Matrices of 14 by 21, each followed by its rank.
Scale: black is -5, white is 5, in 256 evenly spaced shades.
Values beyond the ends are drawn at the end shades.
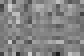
three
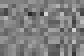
three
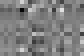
two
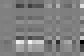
one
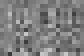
three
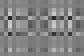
one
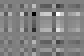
one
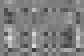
two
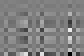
one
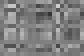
two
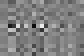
two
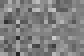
three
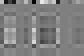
one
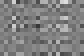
two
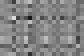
two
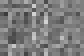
three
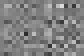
three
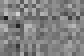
three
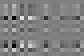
one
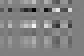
one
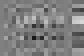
two
